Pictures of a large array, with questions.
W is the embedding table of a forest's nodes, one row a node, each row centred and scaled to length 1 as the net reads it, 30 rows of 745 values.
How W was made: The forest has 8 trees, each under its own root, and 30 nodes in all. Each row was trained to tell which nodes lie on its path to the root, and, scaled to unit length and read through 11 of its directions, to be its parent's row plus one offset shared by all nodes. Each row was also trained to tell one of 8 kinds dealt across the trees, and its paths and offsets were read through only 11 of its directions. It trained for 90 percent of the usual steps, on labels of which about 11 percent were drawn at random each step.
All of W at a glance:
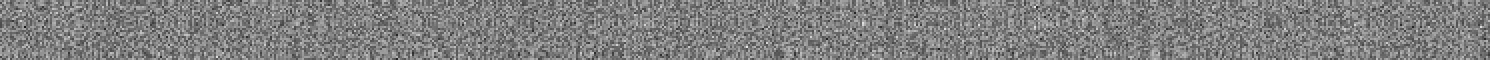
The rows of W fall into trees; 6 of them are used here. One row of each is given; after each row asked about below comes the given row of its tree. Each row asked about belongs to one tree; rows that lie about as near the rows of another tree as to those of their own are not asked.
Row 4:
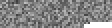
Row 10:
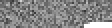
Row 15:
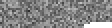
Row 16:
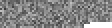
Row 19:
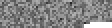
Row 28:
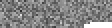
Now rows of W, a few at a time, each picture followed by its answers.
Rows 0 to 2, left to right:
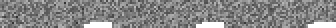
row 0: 19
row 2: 19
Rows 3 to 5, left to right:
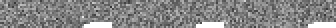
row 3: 16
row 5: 15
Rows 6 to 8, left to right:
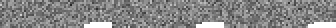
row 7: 10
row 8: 28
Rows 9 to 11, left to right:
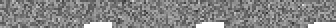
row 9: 4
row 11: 10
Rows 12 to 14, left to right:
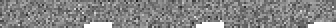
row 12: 10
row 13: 4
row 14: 19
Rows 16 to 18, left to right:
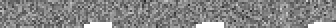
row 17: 16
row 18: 19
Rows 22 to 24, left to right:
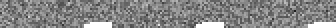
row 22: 4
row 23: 28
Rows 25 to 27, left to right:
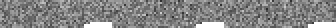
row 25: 28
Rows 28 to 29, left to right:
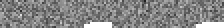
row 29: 16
